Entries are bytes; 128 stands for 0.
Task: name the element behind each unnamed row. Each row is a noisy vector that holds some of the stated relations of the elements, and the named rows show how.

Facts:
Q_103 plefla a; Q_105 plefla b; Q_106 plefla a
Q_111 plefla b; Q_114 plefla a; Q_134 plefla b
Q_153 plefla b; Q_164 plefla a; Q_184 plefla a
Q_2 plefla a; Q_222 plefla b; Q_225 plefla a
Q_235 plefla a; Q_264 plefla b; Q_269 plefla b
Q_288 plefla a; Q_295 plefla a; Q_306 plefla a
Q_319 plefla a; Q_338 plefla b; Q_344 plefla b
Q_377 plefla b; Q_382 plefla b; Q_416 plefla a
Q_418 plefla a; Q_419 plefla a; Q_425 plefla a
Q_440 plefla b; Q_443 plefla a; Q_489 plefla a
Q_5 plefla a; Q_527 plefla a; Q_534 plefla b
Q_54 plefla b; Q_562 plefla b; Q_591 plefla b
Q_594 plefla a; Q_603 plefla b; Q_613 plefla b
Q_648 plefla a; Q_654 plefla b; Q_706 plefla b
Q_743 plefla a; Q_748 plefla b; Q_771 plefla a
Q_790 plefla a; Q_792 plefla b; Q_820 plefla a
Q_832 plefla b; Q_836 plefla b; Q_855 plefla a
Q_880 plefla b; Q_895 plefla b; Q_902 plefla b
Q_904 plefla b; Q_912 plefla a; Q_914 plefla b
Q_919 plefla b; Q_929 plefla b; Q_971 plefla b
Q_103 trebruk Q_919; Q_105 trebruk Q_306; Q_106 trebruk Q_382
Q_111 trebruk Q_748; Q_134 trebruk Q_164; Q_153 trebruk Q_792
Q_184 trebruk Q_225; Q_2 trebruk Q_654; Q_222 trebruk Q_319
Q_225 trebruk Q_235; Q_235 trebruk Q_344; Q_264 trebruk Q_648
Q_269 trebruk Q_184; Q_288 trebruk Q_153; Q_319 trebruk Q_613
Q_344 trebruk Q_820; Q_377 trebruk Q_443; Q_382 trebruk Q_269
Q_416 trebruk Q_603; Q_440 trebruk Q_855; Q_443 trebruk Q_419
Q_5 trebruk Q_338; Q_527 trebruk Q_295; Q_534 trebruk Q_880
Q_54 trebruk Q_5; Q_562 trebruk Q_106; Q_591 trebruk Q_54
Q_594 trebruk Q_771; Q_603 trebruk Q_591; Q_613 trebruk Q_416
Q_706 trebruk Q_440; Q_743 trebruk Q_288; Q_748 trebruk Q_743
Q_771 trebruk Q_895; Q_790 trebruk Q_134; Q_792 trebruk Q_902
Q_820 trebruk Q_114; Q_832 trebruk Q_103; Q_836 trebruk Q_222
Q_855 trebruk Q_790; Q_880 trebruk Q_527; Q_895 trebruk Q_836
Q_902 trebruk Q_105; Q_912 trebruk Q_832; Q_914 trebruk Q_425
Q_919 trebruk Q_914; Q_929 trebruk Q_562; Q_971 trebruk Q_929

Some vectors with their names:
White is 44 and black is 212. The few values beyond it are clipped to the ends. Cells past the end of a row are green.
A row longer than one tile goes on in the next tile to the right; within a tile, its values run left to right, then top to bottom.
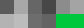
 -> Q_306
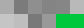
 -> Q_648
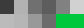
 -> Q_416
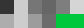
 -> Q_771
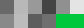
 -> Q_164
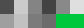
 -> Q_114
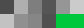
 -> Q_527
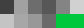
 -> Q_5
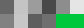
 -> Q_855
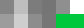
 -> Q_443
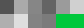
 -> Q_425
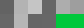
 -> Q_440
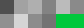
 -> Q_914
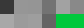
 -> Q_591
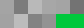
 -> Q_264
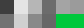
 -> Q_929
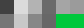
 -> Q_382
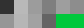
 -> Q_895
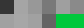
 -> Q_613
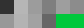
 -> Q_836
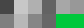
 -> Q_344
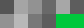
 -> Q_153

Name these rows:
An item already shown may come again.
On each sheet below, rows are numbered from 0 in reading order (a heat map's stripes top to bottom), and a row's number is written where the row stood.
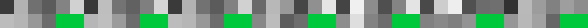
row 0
Q_416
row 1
Q_319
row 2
Q_416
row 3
Q_164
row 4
Q_106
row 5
Q_654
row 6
Q_895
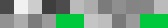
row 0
Q_2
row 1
Q_648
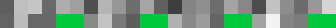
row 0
Q_706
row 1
Q_111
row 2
Q_338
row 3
Q_912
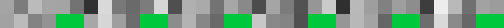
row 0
Q_264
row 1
Q_594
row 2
Q_904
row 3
Q_295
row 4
Q_895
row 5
Q_971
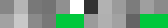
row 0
Q_419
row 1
Q_222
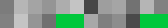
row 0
Q_377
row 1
Q_880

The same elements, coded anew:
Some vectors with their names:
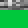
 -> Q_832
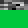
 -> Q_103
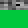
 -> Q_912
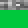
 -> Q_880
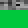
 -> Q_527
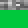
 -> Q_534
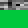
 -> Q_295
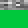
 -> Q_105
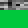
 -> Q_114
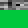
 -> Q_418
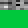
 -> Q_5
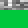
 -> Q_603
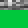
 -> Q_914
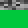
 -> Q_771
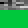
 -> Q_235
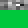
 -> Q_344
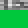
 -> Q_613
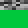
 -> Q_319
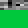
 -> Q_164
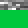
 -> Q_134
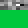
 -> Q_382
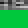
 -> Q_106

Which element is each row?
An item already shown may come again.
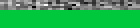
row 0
Q_264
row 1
Q_836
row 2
Q_103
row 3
Q_820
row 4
Q_594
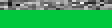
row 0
Q_306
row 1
Q_706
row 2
Q_654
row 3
Q_319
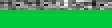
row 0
Q_912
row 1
Q_594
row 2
Q_591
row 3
Q_306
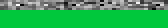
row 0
Q_269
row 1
Q_706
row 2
Q_425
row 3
Q_416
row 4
Q_338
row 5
Q_103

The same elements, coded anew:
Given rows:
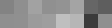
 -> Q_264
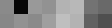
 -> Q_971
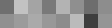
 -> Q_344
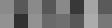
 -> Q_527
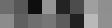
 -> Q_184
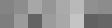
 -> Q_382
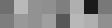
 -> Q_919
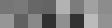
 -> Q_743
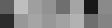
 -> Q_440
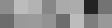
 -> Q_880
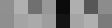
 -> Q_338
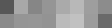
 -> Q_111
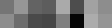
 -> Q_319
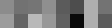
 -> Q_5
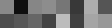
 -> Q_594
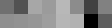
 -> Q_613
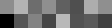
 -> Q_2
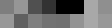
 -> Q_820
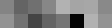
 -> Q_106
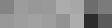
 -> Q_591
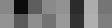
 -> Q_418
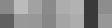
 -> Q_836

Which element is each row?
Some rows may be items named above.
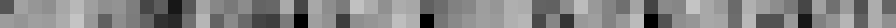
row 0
Q_111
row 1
Q_164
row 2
Q_319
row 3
Q_706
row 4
Q_264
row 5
Q_654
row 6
Q_54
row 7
Q_912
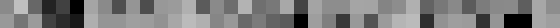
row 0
Q_114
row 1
Q_748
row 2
Q_416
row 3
Q_895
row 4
Q_306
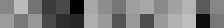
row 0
Q_114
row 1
Q_222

